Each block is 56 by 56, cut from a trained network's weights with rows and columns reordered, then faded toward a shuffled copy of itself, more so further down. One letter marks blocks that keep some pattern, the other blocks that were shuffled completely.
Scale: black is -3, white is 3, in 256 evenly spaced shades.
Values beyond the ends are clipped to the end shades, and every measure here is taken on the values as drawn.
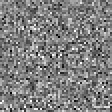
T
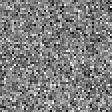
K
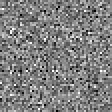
T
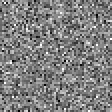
K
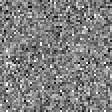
T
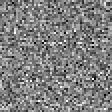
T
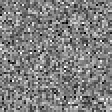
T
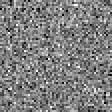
T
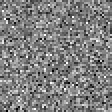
K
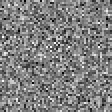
T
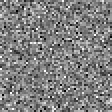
K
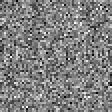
T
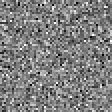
K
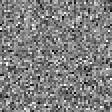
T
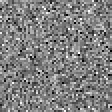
K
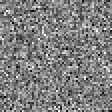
K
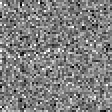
T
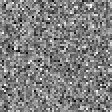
K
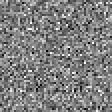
T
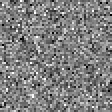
K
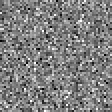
K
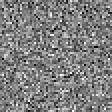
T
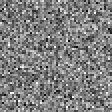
T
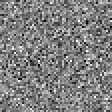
K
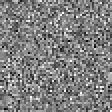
T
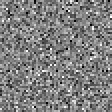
T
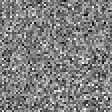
T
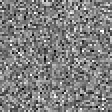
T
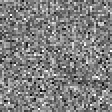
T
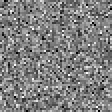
K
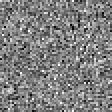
K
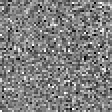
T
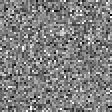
T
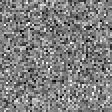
K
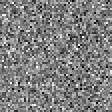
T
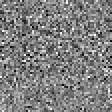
T
